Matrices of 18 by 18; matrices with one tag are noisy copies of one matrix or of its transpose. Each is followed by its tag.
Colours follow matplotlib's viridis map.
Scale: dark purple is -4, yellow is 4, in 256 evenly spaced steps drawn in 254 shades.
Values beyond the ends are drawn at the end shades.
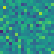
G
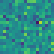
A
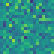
G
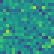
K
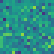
K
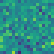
K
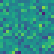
K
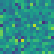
A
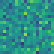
A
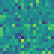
A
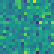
A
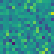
K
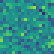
K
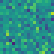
K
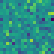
K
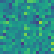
A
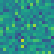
A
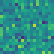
A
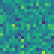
A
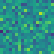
G
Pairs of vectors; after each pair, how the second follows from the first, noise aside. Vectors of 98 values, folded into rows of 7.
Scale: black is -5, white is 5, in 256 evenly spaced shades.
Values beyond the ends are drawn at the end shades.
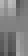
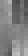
reversed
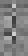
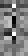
scaled up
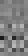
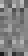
wrapped around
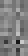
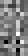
scaled up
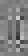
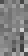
wrapped around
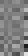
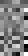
scaled up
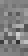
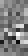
scaled up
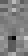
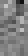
wrapped around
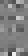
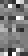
scaled up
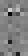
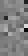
wrapped around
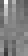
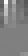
partly zeroed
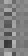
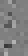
partly zeroed
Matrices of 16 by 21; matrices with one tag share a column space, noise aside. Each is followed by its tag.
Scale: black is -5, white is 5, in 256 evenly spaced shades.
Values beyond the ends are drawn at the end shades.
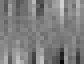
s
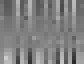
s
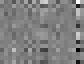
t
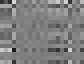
t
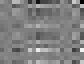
t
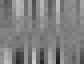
s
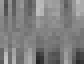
s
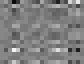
t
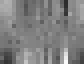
s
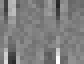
s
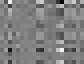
t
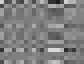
t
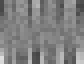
s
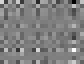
t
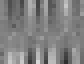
s
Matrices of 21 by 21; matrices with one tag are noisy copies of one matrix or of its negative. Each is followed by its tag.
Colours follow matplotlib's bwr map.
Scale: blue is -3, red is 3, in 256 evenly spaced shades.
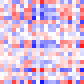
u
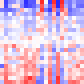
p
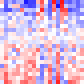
p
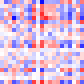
u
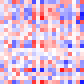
u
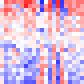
p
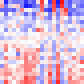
p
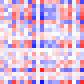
u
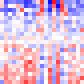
p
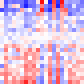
p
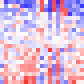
p
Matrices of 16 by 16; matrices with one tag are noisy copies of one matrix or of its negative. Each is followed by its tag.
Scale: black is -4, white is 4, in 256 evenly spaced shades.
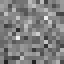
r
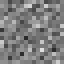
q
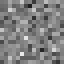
q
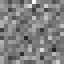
q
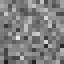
r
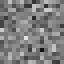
q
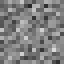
q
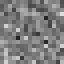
r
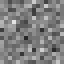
q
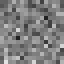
r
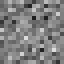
q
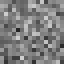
r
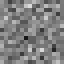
q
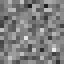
q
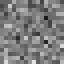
r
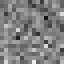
r
